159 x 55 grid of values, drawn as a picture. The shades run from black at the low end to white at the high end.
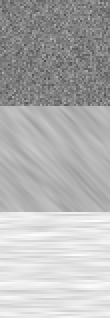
It is made of 3 by 1 panels. Panel 1,1: middling, fine-grained. Panel 2,1: high, slanting down to the right, faint in contrast. Panel 3,1: very high, streaked across, faint in contrast.
